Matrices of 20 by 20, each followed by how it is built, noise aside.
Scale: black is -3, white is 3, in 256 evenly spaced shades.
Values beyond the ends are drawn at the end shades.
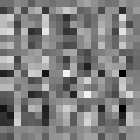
low rank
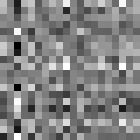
low rank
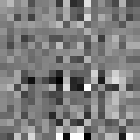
low rank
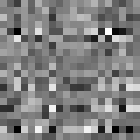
low rank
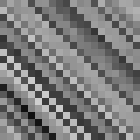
Toeplitz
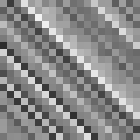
Toeplitz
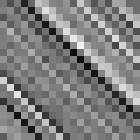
Toeplitz
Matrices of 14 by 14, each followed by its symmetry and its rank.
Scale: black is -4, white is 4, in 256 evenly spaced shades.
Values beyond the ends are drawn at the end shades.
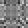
antisymmetric, rank two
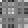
symmetric, rank one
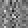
neither, rank three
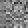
neither, rank three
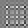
symmetric, rank one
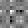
symmetric, rank one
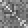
symmetric, full rank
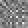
symmetric, rank three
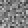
antisymmetric, full rank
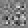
antisymmetric, rank two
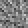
antisymmetric, full rank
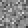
symmetric, full rank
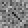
symmetric, full rank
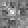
symmetric, rank three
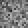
symmetric, full rank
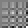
symmetric, rank one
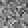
antisymmetric, full rank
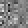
neither, rank three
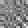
symmetric, rank three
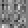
neither, rank three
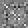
symmetric, rank three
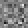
antisymmetric, rank two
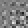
antisymmetric, rank two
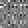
neither, rank three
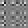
symmetric, rank one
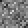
symmetric, full rank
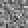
antisymmetric, full rank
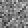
antisymmetric, full rank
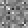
symmetric, rank three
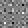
antisymmetric, rank two
